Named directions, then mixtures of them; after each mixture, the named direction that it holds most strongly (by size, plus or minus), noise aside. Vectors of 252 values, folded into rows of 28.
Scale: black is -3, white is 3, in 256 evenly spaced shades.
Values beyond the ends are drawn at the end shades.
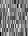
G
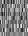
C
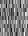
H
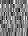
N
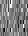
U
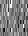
U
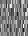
H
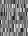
C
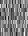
H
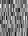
N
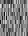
N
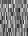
N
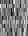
H
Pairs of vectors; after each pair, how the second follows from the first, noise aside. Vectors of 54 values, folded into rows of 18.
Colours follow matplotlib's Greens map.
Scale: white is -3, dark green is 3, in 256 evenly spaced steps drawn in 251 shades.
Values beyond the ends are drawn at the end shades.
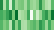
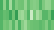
shrunk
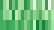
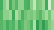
shrunk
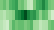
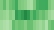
shrunk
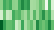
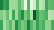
wrapped around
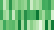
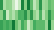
wrapped around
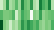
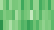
shrunk
